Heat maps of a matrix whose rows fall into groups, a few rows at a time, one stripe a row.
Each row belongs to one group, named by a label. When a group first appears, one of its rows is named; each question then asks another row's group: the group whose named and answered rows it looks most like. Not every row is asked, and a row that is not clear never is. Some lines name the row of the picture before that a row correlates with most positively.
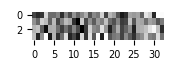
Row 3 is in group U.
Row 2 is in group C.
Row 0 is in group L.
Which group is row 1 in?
U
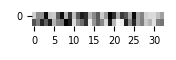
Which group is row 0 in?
C
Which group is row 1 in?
C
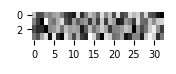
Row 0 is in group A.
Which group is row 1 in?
L
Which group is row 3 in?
U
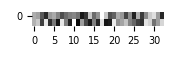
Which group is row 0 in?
C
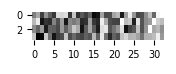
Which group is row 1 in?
C
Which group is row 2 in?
C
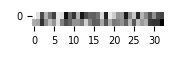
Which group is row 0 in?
A
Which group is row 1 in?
A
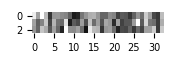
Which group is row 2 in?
U
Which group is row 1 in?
U
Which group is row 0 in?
U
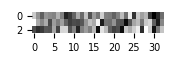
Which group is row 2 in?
L
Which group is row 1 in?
U
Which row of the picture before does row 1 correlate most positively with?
0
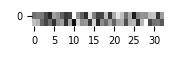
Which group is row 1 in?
A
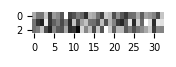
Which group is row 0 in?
U
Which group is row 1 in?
L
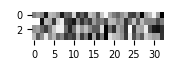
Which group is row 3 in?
A
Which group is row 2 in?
A
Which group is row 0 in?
C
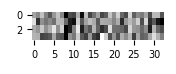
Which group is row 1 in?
A
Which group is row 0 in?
A
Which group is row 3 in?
C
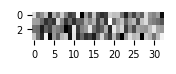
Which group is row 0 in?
A
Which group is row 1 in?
A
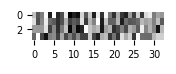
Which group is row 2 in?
U
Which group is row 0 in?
U
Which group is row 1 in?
U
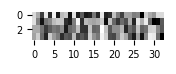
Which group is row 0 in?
L
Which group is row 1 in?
A
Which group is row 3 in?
C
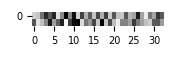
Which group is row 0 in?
A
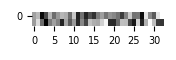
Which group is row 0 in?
L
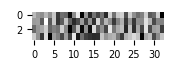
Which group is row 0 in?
A
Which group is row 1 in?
U
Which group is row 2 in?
A
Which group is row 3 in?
L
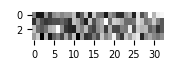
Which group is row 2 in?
A
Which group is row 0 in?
L
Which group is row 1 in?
C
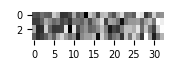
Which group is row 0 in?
C
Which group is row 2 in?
L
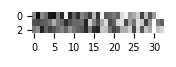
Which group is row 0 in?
L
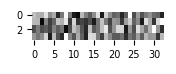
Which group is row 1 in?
L
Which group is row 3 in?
U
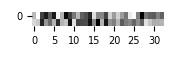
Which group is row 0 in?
A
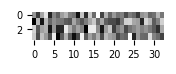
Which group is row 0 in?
U
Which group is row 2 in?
U
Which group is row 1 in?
L
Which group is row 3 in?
U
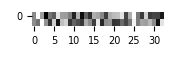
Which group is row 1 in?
U
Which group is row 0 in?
A
